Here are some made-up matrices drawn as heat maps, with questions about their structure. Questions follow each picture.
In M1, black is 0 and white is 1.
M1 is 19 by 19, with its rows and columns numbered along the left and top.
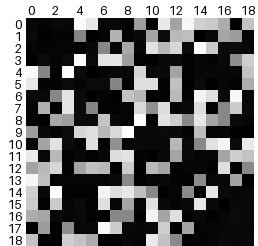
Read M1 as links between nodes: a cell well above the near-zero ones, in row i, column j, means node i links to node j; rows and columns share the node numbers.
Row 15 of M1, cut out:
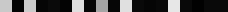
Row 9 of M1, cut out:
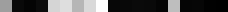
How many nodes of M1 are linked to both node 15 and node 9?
4
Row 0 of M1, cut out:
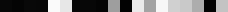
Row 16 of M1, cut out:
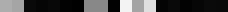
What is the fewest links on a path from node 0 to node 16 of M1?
1
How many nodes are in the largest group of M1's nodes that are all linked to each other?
5
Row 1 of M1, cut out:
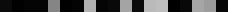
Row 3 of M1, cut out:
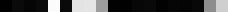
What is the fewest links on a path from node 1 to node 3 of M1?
2
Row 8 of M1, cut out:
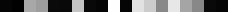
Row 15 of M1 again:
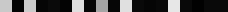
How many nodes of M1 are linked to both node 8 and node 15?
3
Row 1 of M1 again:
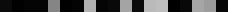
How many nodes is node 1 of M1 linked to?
7
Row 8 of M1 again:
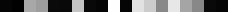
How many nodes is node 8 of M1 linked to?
10
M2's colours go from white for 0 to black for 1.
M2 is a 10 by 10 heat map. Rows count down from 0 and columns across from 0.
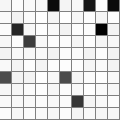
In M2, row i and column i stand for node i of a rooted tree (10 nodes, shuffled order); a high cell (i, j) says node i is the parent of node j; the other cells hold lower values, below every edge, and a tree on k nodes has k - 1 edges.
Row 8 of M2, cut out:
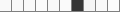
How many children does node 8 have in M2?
1
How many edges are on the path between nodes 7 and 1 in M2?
5
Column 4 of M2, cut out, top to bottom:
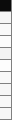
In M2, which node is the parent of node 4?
0
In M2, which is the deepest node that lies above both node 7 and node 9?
0
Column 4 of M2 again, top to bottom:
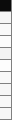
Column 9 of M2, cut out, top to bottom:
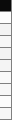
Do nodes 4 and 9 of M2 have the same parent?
yes
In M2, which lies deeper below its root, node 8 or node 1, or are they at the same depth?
the same depth
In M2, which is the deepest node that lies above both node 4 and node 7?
0
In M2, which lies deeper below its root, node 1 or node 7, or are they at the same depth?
node 7
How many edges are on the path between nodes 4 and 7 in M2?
2
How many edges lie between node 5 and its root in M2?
4
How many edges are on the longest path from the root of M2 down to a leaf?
5
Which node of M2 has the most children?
0
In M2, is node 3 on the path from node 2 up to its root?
yes
